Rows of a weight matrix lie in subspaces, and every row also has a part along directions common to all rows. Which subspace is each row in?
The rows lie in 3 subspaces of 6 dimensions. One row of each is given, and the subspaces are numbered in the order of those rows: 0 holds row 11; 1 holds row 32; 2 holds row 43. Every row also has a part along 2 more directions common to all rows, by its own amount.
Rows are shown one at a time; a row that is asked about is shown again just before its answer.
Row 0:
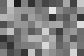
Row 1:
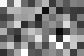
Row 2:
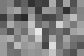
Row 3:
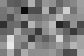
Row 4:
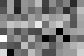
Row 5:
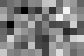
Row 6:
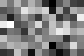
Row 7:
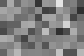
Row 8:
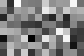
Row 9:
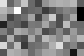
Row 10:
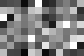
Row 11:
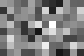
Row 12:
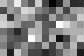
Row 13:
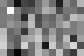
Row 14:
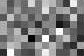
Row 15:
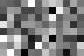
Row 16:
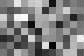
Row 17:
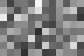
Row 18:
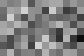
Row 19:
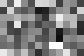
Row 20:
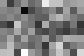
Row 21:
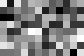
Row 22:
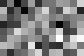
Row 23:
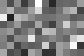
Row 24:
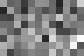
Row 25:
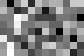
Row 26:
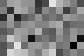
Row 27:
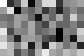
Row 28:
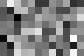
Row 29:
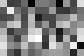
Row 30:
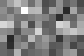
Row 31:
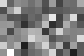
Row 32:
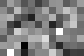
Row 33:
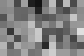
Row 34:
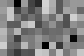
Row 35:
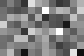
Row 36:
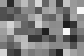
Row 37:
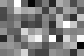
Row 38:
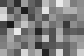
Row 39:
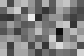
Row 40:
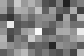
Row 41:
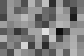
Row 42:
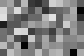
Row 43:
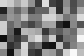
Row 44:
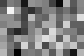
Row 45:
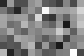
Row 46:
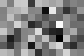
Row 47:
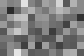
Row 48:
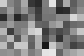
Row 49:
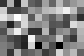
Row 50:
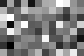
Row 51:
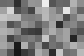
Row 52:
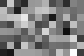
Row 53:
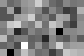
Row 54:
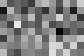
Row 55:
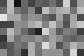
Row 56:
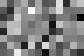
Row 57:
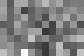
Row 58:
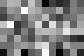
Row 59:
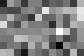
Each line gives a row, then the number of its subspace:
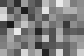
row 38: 0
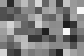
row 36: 1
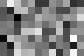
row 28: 2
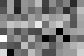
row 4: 1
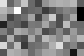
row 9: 1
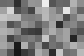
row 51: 2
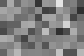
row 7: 1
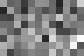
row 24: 0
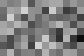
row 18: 0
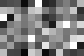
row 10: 2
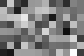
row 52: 1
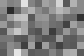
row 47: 2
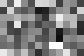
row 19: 0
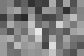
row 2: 2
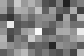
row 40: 0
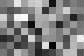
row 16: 2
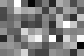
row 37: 1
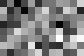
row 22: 0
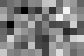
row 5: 0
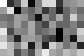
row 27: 2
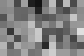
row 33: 2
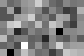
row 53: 1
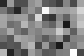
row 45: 1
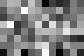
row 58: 0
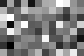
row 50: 0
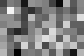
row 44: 2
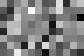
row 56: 2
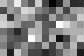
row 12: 0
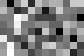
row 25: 2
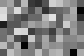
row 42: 1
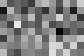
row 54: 0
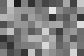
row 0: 0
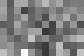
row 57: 0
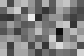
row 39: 1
